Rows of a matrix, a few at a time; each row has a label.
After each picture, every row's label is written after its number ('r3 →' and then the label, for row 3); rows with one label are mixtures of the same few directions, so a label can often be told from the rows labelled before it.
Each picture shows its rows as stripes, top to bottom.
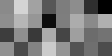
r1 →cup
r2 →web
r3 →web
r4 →web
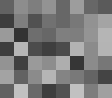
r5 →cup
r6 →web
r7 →cup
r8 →web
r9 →web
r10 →web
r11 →web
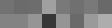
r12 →web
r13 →web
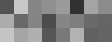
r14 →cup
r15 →cup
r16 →web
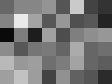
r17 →cup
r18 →cup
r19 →web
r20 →cup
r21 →web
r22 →cup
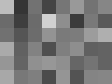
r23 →cup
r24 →web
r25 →cup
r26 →cup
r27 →web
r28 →cup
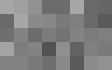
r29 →web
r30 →cup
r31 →web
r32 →cup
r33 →cup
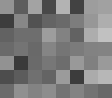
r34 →web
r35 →web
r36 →cup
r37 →web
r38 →cup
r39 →web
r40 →cup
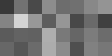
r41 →web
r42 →cup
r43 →web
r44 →web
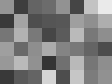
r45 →cup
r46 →web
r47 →web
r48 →web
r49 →web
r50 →cup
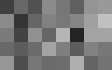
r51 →web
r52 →cup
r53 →web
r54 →web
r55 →cup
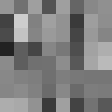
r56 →web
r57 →cup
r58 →cup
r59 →web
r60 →cup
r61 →cup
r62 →cup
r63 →cup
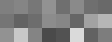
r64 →web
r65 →cup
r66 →web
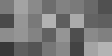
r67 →cup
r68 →cup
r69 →cup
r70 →web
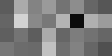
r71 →cup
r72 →cup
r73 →web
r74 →web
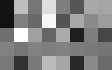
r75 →cup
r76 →cup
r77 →cup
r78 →web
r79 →web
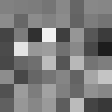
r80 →cup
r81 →web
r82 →web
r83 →cup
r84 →cup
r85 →cup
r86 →cup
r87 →cup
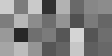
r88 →web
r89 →cup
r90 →cup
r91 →web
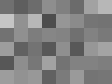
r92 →cup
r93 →web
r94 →cup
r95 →cup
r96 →cup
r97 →web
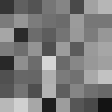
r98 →web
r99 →web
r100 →cup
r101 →web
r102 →cup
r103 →cup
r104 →web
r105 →cup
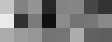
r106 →cup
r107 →cup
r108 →web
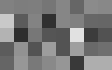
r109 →cup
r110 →cup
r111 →cup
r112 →web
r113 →cup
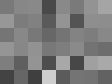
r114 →web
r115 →cup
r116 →web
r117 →web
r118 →web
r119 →web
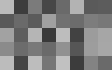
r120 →cup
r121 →web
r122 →web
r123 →cup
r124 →web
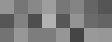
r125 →web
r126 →web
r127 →cup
